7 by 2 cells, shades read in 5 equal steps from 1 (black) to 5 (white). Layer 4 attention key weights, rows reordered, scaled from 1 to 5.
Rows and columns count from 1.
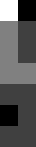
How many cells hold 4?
0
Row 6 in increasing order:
1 2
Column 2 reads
1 2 2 3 2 2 2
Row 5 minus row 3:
-1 0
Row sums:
6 5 5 6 4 3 4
